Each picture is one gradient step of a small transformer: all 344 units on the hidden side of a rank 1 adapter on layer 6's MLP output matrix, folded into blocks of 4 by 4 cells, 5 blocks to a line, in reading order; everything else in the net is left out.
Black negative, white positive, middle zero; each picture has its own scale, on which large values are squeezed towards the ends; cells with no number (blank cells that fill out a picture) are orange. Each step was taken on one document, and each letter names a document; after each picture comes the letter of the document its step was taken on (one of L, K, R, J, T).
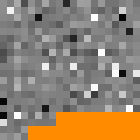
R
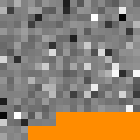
R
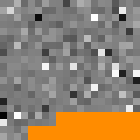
R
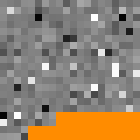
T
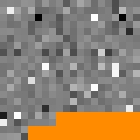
T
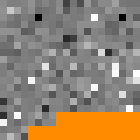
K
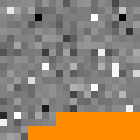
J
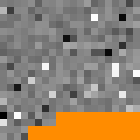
K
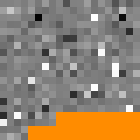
J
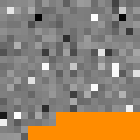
J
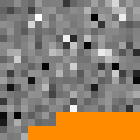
K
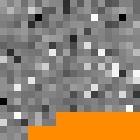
R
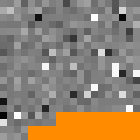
R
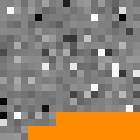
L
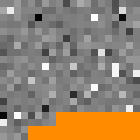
K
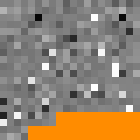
J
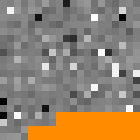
L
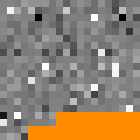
T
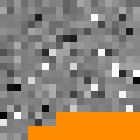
K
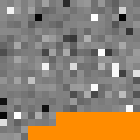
L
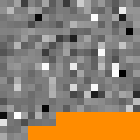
R
